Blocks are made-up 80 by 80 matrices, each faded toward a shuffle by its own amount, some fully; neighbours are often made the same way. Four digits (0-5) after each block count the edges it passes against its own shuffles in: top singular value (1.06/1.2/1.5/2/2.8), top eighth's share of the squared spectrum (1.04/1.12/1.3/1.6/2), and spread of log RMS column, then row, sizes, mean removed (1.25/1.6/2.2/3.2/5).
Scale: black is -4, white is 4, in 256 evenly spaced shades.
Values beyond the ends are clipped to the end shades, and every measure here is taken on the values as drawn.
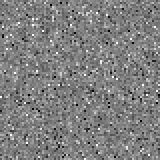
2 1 0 0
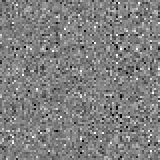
4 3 2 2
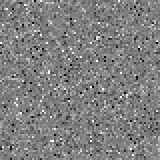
0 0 0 0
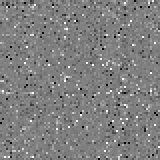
3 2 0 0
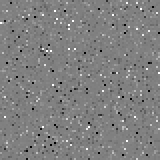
0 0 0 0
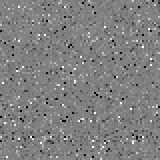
2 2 0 0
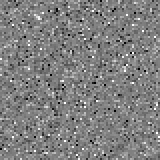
0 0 0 0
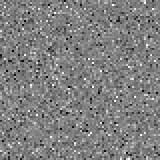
2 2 0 0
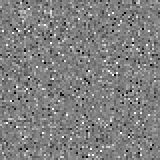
2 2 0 0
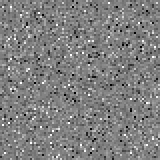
1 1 0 0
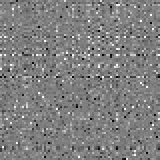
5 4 2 2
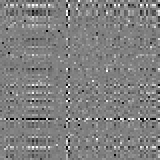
5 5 3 3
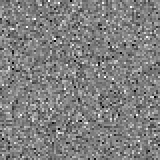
1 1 1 0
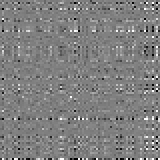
5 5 3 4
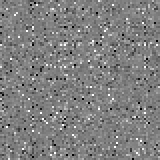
3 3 1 1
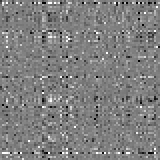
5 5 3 3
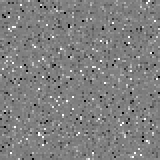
1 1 0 0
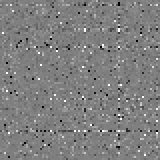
4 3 1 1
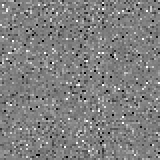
3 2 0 1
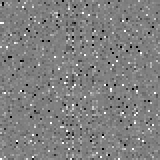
3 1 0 0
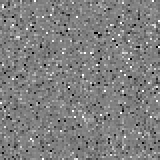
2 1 0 0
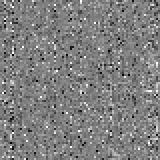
1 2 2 0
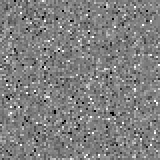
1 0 1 0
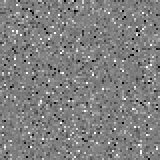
0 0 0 0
